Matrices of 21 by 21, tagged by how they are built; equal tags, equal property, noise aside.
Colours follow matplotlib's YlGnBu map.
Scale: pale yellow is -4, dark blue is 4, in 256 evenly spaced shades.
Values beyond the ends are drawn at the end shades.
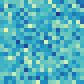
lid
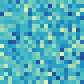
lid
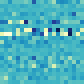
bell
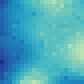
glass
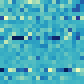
bell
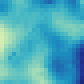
glass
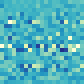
bell
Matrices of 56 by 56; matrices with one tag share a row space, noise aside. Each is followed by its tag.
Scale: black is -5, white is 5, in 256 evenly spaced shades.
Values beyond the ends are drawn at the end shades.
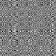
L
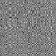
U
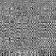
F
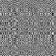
L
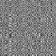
U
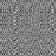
L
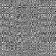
F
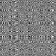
L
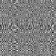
L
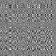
U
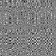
U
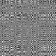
F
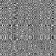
L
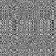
L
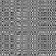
F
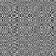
L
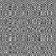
U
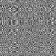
L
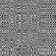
F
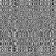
L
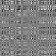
F
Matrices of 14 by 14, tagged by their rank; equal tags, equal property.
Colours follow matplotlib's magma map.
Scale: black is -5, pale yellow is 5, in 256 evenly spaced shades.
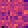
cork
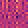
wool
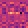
wool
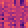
cork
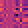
wool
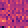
cork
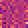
cork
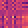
wool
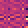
wool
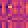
wool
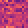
cork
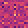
cork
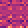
wool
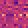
cork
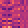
wool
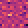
cork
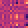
wool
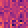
cork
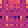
wool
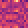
cork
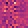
cork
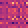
wool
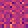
wool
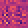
cork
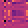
wool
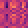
wool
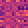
cork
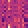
cork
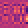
wool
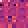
cork
